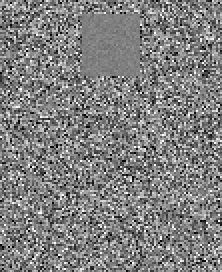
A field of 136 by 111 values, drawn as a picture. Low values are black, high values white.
Grain: fine. Average level on the scale: 50%. Odd patch: calmer, in the top middle. Histogram: bell-shaped. Calmest part: top middle. Stripes: none.
